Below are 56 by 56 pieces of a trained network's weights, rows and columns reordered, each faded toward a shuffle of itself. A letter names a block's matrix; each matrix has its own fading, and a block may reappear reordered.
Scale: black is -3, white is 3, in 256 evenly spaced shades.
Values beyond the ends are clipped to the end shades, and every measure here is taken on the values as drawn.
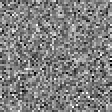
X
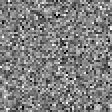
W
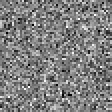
W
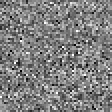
X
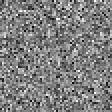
X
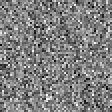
W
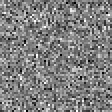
X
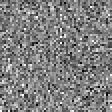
X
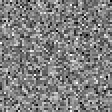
W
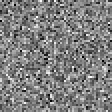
X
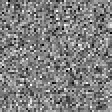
X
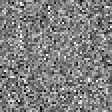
W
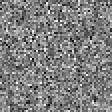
W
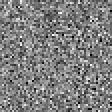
W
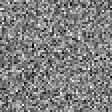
W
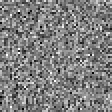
W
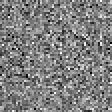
X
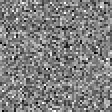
X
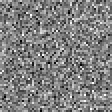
W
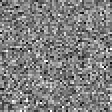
X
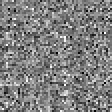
X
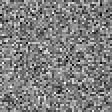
W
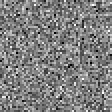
W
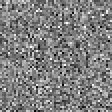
X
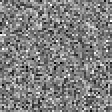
W
